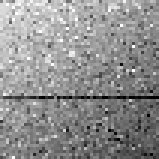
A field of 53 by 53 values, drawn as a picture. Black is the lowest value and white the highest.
There is an overall slope up to the top left. Neither half mirrors the other. Row 33 stands out from the rest. The top left is the ninth with the highest average. The ninth with the lowest average is the bottom right. There are no regular stripes.
